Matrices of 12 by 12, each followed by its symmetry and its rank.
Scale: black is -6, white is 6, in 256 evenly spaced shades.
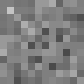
symmetric, full rank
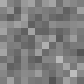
symmetric, full rank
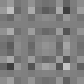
symmetric, rank one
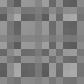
symmetric, rank one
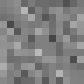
antisymmetric, full rank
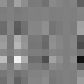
neither, rank one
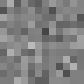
antisymmetric, full rank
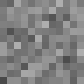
neither, full rank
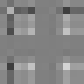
symmetric, rank one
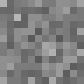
symmetric, full rank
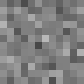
antisymmetric, full rank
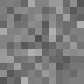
symmetric, full rank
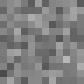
neither, full rank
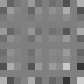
symmetric, rank one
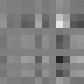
neither, rank one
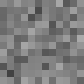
neither, full rank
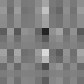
neither, rank one
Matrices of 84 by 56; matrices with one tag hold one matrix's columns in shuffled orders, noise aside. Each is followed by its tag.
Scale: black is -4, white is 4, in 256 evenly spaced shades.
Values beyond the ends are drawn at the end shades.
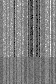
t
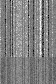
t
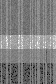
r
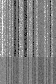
t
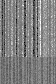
t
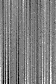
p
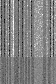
t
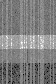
r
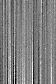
p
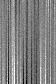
p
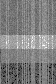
r
